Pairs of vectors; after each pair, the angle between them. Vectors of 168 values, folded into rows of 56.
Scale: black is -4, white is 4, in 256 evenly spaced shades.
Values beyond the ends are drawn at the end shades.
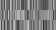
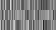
nearly parallel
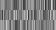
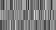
partly opposed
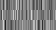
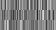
partly opposed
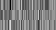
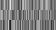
nearly opposite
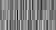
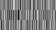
orthogonal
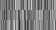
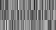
orthogonal
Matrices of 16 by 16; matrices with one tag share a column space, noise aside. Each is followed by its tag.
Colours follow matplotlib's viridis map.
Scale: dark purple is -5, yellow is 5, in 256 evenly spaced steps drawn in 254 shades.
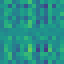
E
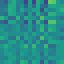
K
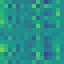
E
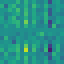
E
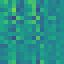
K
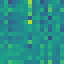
K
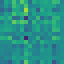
K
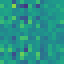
E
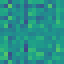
E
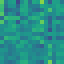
K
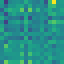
K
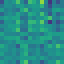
K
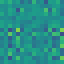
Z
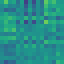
K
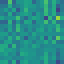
K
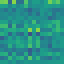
Z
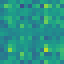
E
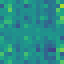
E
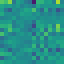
Z
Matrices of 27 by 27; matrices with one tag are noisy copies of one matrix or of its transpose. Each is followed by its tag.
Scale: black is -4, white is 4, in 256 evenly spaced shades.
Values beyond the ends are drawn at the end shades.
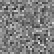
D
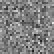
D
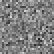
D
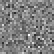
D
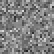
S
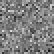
S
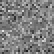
S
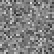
S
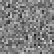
D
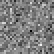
S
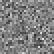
D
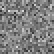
S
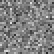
S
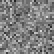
S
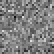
S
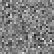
D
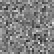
D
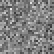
S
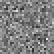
D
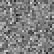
S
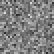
S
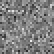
S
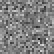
D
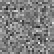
D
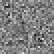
D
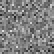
S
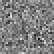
D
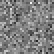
S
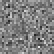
D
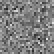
D
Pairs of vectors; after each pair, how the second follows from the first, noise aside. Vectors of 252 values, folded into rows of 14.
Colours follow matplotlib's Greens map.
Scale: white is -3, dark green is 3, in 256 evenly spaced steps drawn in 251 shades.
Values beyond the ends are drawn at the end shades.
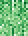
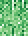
copied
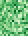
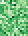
shuffled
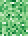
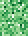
shuffled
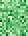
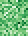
shuffled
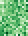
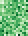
copied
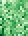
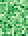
shuffled
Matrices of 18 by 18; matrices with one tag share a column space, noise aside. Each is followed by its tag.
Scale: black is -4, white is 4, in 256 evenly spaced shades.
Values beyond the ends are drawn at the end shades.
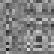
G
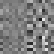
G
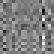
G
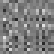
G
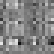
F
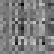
F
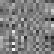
G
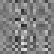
G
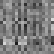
F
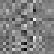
G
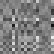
G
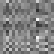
G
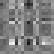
F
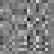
G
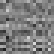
G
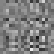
G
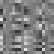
G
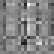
F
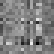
F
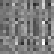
F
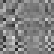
G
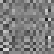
G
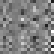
G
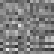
G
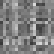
F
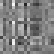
F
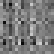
F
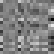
G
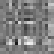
F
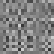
G
